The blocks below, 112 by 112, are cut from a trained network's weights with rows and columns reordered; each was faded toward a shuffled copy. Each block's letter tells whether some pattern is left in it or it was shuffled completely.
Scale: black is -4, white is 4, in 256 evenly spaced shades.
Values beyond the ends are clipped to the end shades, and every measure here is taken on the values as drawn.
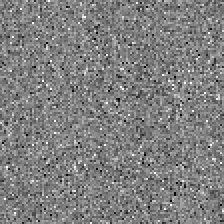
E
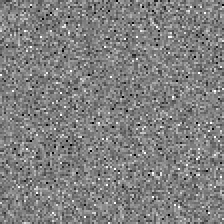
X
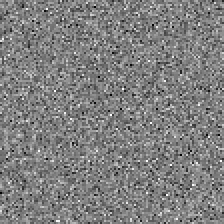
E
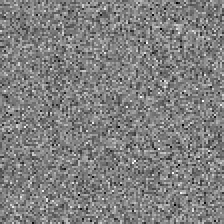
E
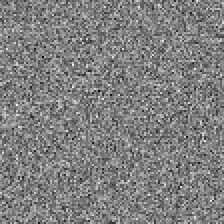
X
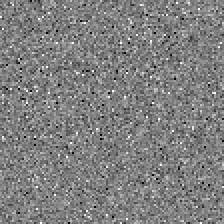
X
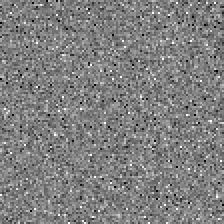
X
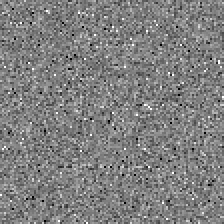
E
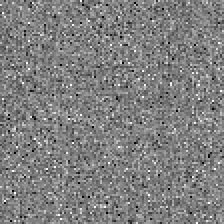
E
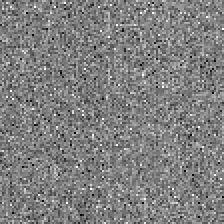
E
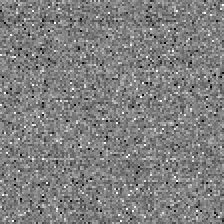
E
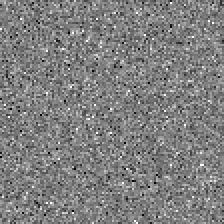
X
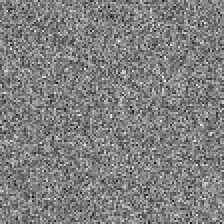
E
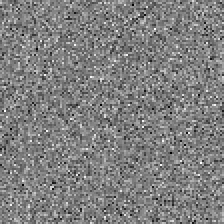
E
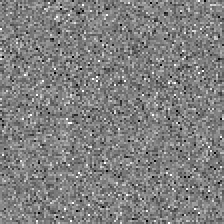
X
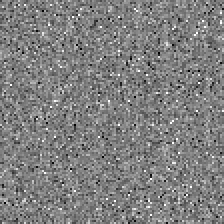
E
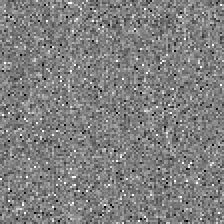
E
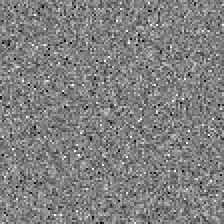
X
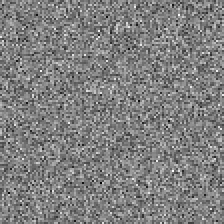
X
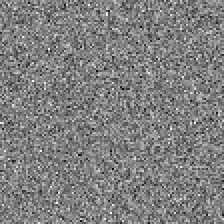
E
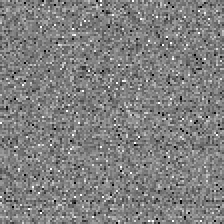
E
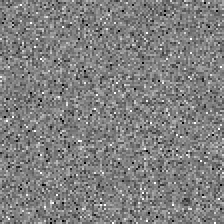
X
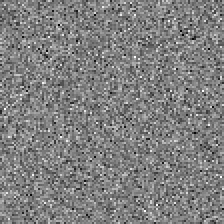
X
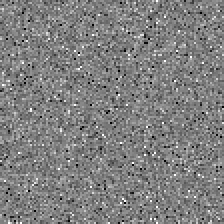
X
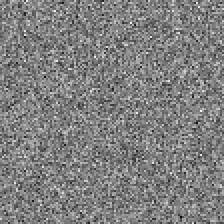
X
